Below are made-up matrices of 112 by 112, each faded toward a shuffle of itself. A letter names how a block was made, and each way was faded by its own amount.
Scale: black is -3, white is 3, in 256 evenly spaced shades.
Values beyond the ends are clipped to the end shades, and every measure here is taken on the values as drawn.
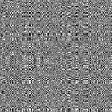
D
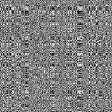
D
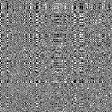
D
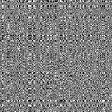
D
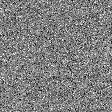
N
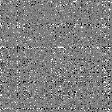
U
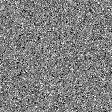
N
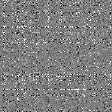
U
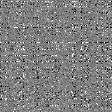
U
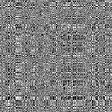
D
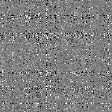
U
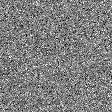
N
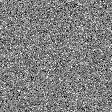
N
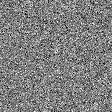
N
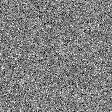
N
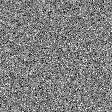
N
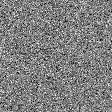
N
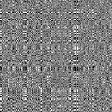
D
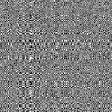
D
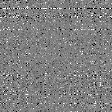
U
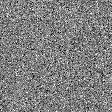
N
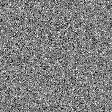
N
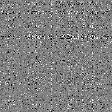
U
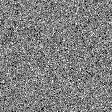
N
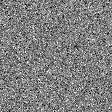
N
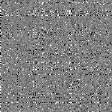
U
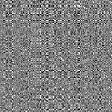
D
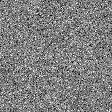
N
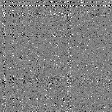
U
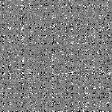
U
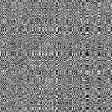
D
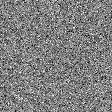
N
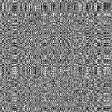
D
